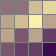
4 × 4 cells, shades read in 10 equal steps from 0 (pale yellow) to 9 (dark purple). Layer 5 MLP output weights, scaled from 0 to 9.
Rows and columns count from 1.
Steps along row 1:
same down down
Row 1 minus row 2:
2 3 2 -2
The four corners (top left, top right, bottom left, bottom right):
5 1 6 9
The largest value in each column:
6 7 7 9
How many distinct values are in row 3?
3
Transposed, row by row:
5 3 3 6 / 5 2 6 7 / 2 0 3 7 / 1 3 7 9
